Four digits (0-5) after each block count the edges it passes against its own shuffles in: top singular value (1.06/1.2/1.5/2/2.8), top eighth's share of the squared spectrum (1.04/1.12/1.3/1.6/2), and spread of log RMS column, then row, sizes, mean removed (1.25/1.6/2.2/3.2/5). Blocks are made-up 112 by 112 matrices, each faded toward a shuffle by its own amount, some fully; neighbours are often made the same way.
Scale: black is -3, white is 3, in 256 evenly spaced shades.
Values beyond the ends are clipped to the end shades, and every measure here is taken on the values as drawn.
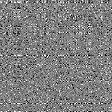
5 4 2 3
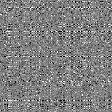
5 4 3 3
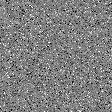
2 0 0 0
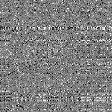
4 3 1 3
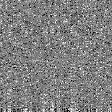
4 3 1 2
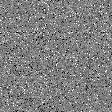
3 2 0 1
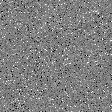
0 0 0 0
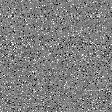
3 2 0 1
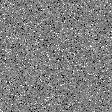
2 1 0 0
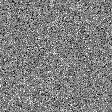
0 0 0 0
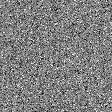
0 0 0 0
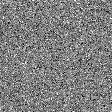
0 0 0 0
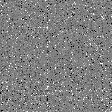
3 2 1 0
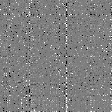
4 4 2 2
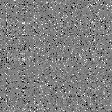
4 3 2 1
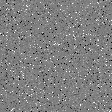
2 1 0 0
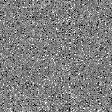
4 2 2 1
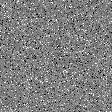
0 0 0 0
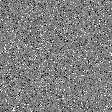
1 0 0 0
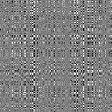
5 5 4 4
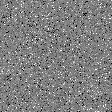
0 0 0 0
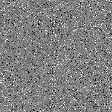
3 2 1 0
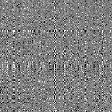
5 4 4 3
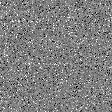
3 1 0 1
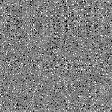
4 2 1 2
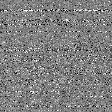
2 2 0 4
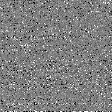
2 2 2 3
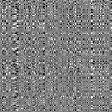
5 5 4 4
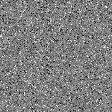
3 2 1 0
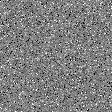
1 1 0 0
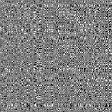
5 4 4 3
